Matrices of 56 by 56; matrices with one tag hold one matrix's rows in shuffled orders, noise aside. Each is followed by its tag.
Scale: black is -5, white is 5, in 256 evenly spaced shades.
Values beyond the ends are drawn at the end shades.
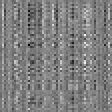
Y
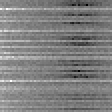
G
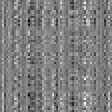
Y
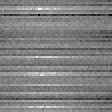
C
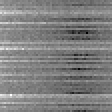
G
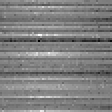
C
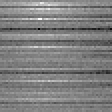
C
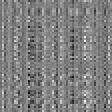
Y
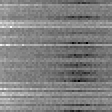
G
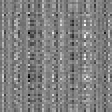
Y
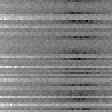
G
